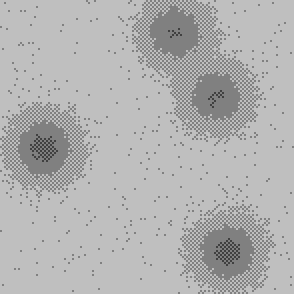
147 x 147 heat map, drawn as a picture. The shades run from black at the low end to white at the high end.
Dips: four. Slope: none. Odd rows or columns: none. Average level on the scale: 70%.
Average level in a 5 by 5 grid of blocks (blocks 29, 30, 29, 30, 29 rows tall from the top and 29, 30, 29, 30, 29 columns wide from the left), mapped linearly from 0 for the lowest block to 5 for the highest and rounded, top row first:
5 5 2 2 5 / 4 5 4 0 4 / 0 3 5 4 5 / 4 5 5 4 4 / 5 5 5 1 3
